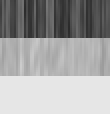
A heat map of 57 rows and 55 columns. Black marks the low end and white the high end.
The table splits into 3 rows of 1 panel. Panel 1,1: low, streaked downward. Panel 2,1: high, streaked downward, faint in contrast. Panel 3,1: very high, flat.
